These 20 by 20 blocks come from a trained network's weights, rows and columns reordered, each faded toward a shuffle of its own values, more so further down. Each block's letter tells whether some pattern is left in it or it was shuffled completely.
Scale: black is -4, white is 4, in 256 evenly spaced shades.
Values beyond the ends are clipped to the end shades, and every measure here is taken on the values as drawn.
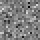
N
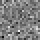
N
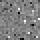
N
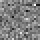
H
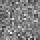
N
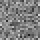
H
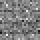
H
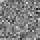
N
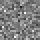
N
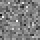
N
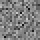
N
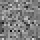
H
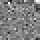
H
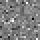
N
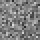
N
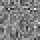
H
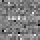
H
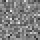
N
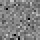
N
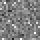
N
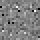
N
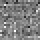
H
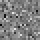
N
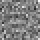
H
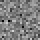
N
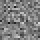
H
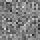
H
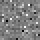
N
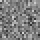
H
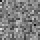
N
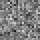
N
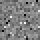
N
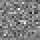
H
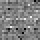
H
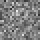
H
